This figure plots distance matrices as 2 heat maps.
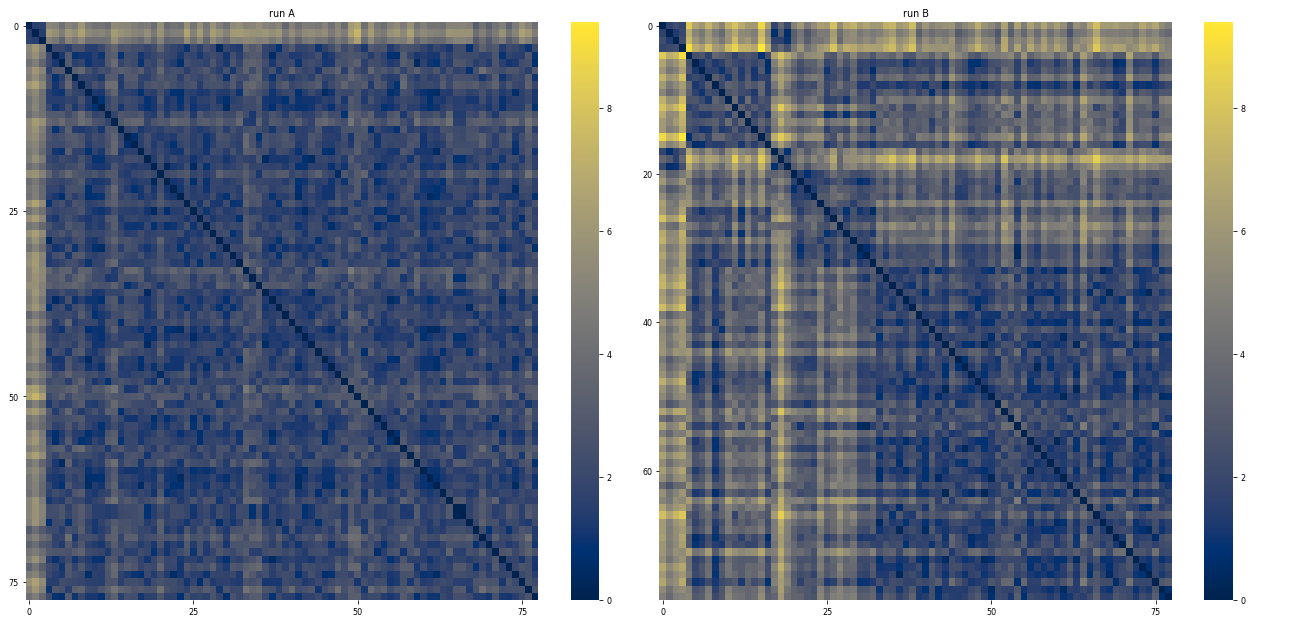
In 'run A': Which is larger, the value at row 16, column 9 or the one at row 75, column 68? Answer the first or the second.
the second
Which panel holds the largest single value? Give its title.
run B
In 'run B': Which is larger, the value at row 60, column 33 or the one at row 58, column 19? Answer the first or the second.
the second
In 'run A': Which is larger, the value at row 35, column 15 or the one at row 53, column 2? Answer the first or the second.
the second
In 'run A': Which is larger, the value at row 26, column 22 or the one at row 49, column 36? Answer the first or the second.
the second
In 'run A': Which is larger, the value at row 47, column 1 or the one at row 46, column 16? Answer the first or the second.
the first
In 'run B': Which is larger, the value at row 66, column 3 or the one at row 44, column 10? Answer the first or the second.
the first
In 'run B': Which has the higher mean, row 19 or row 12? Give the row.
19
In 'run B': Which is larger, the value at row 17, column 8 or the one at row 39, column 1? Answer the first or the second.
the first
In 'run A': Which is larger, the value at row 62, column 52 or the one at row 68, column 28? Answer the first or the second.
the second
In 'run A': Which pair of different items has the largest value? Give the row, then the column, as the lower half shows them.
50, 1
